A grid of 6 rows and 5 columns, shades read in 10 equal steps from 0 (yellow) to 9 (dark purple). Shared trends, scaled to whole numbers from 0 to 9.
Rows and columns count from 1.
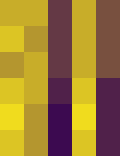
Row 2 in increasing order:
1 2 3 6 7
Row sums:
19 19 20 20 20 22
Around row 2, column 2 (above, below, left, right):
2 2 1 7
